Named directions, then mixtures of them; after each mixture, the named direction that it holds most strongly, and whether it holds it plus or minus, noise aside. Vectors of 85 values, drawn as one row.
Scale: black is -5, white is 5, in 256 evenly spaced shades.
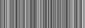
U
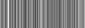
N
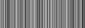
U, minus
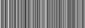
N, plus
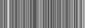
U, plus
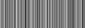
U, minus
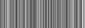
U, plus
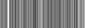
N, plus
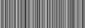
U, minus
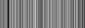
N, minus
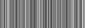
U, plus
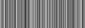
U, minus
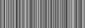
U, plus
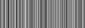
N, minus
